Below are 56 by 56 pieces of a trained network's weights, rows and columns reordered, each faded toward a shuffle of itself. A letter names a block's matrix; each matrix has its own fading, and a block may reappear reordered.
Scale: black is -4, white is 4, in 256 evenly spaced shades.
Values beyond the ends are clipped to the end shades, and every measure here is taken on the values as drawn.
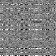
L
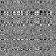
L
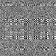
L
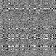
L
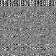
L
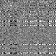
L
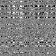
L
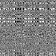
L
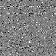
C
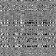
L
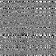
L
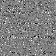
C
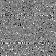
C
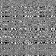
L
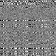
L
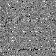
C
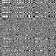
L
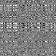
L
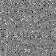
C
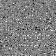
C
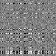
L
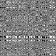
L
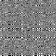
L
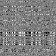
L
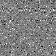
C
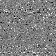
C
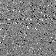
C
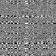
L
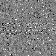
C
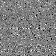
C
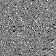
C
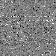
C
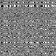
L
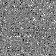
C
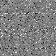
C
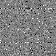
C
